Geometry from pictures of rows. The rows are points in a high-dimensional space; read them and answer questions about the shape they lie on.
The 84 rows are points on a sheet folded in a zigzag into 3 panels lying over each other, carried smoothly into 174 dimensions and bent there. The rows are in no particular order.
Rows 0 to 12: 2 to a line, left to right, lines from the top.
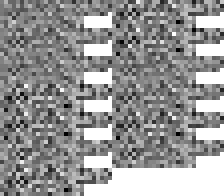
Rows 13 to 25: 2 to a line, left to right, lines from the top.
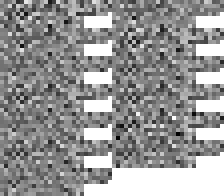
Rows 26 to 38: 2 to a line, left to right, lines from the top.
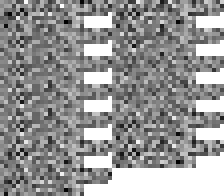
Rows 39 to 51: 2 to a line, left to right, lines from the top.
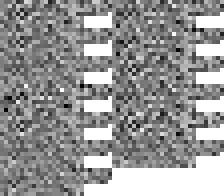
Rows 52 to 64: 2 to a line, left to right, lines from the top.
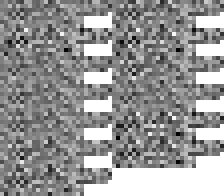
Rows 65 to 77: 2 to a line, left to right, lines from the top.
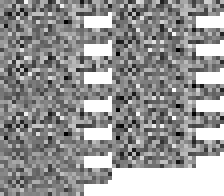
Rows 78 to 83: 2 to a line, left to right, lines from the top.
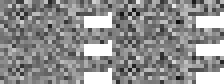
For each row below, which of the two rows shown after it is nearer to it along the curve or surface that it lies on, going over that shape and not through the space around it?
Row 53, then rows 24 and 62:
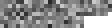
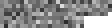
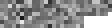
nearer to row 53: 24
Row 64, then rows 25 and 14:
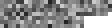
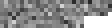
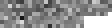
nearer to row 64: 14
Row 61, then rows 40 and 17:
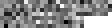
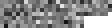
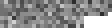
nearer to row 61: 40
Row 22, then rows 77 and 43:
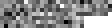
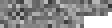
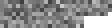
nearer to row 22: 77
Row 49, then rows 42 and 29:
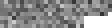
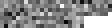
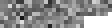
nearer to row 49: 29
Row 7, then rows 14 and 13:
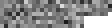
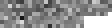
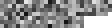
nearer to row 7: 14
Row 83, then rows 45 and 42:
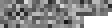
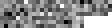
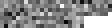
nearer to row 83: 45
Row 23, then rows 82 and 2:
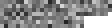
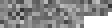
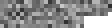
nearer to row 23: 2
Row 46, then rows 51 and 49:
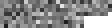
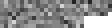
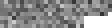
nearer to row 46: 49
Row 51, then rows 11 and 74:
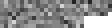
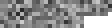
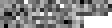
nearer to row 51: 11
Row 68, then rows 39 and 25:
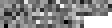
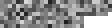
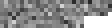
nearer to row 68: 39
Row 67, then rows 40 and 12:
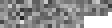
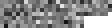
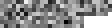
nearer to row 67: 12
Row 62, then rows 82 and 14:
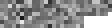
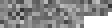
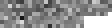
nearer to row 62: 14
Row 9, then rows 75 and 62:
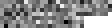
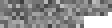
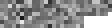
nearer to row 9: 75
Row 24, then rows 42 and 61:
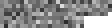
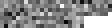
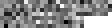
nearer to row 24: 61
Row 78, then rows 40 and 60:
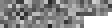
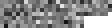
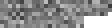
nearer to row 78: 40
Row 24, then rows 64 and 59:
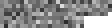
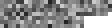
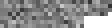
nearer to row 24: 64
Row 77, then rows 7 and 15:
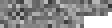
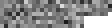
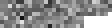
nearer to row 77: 7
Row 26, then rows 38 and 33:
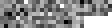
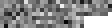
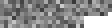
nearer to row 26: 38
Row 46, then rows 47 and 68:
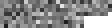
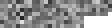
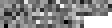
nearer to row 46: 68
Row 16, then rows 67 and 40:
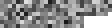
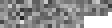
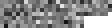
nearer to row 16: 67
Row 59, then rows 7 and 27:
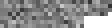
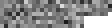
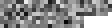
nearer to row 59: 7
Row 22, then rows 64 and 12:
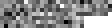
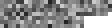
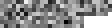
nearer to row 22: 12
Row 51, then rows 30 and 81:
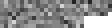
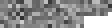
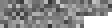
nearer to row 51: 30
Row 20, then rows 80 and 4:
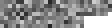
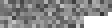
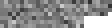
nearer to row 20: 80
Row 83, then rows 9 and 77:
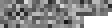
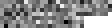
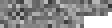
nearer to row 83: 77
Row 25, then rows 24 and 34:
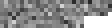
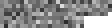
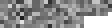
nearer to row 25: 34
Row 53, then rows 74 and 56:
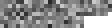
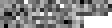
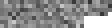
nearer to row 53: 74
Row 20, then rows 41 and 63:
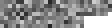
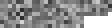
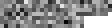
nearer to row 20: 63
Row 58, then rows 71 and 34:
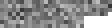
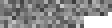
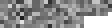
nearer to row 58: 34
